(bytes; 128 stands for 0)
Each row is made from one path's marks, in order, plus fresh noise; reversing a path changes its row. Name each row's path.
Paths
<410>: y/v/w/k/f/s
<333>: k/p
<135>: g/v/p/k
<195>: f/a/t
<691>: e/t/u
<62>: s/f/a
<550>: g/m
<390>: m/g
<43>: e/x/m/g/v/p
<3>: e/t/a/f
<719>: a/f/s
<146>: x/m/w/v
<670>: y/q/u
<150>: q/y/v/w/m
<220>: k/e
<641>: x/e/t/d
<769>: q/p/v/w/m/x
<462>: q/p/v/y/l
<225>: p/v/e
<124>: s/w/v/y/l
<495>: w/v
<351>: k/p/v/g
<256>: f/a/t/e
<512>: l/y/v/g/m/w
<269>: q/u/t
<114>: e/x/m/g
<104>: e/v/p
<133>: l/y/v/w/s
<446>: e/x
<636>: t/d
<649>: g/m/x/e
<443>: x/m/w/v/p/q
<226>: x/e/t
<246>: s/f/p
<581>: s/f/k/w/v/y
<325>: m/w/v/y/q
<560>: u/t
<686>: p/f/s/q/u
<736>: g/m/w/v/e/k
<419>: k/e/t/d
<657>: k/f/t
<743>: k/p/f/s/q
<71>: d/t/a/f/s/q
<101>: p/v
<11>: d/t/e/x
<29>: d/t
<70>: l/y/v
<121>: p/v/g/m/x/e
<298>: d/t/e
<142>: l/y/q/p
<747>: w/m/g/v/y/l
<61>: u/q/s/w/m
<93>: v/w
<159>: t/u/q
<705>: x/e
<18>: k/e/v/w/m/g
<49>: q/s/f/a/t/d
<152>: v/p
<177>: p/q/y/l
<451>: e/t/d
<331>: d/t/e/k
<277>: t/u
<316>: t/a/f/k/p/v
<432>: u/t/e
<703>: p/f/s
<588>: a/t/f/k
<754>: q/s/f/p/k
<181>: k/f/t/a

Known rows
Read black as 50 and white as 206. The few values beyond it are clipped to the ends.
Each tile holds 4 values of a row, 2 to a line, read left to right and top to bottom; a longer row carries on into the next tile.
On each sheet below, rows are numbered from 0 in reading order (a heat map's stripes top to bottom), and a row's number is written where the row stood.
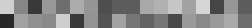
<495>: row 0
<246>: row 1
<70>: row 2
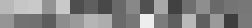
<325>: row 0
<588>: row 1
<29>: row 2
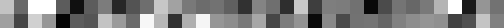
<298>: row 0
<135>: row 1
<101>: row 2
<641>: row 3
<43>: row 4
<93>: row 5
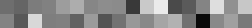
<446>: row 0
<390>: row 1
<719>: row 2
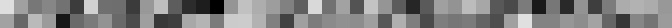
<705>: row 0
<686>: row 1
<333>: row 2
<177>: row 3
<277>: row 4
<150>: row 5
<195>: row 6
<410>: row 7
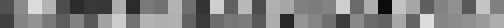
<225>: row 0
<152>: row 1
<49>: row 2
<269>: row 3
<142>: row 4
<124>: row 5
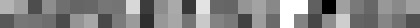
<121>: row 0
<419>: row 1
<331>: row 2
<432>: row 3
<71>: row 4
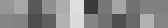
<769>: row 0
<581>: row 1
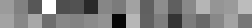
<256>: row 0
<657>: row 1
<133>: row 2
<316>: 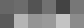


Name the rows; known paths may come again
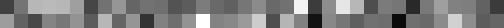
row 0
<410>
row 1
<29>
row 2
<104>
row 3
<451>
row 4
<649>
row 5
<220>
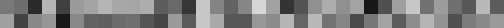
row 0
<641>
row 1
<61>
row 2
<11>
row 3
<754>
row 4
<114>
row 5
<747>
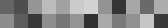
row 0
<703>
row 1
<495>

